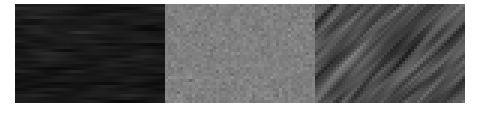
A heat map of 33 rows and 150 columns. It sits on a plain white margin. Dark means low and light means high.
The table splits into one row of 3 panels. Panel 1,1: very low, streaked across, faint in contrast. Panel 1,2: middling, fine-grained, faint in contrast. Panel 1,3: low, slanting up to the right.
